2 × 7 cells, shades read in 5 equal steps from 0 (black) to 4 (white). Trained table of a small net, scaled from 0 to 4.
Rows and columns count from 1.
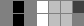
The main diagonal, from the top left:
2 0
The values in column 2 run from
0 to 0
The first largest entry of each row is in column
4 4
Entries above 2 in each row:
3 3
